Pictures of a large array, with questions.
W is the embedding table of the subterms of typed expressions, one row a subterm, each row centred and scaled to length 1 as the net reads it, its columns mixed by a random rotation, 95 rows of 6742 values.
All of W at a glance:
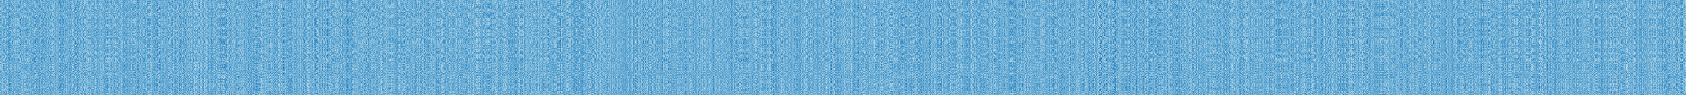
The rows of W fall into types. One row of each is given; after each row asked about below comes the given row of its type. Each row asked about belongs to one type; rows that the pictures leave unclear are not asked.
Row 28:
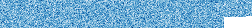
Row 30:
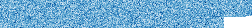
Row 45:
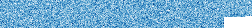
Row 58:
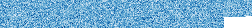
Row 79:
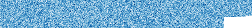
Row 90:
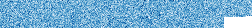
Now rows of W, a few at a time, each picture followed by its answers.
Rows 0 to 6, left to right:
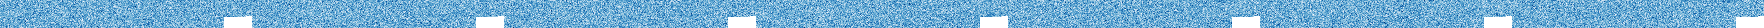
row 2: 79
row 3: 45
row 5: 90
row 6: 28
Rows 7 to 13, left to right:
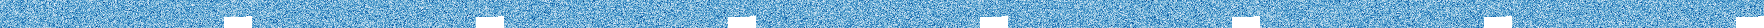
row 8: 58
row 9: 30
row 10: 30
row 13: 28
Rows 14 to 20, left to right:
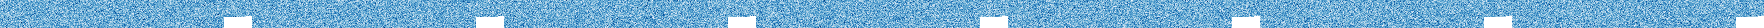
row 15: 28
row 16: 90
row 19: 79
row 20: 79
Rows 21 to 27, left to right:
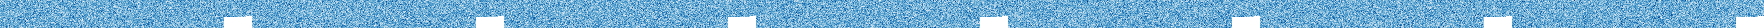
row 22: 79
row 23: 30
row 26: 58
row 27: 90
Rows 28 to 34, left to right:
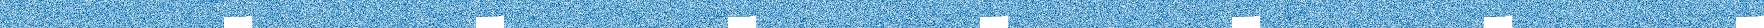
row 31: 79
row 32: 28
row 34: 79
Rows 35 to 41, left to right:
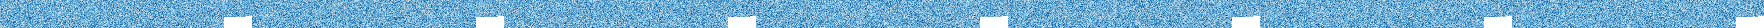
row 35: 30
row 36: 58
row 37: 28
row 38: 79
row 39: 79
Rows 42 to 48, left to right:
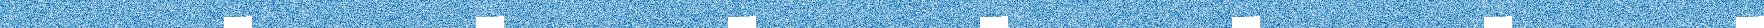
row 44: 79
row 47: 90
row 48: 28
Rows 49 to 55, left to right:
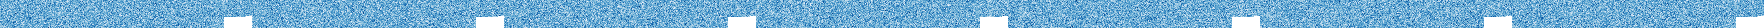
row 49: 30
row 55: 30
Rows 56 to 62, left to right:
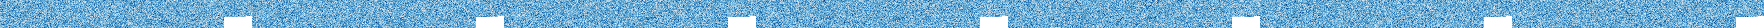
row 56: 79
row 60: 90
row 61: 58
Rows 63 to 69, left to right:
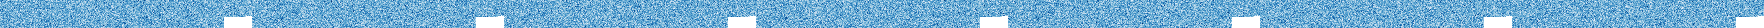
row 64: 30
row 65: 79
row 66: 30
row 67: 30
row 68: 58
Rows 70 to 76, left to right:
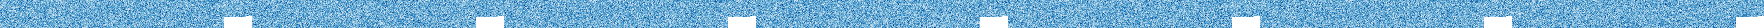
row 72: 28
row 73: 58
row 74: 30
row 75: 28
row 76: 45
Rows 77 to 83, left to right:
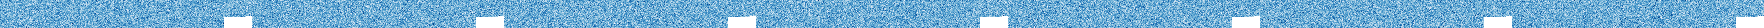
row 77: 45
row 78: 28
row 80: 90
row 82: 58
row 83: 90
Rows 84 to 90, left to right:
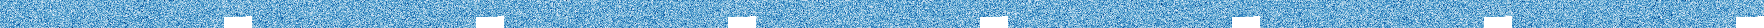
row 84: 90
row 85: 30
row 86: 90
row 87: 79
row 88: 45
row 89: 79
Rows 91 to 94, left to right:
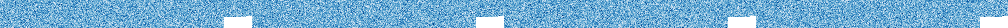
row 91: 28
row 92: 28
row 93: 58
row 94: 28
